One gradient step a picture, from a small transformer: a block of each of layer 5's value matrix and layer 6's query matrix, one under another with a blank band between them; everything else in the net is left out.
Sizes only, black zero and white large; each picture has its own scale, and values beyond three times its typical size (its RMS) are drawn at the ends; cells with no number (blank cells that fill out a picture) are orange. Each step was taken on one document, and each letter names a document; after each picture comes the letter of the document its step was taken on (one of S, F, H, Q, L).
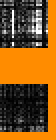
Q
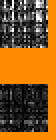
Q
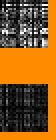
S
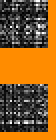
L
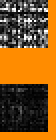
S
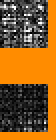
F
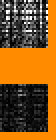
F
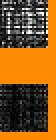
L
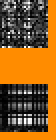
L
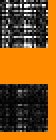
F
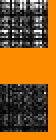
Q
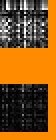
S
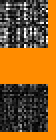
S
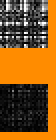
S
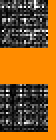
F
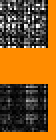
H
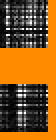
F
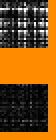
S
